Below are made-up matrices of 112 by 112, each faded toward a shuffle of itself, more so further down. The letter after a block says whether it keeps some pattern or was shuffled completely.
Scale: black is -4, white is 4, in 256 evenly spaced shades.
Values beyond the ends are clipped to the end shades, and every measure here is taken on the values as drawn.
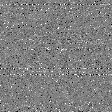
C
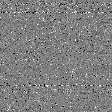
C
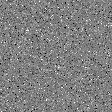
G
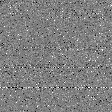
C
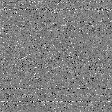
C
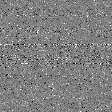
C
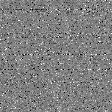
C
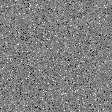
G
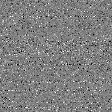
C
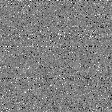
C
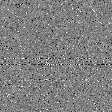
C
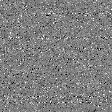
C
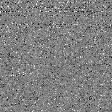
C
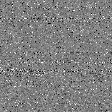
C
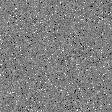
G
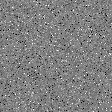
G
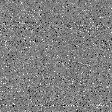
C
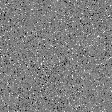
G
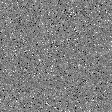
G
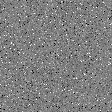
G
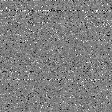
C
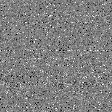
C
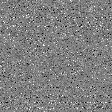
C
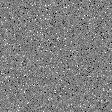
G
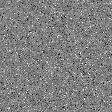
G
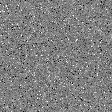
G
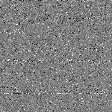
C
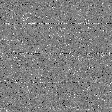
C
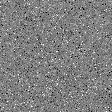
G
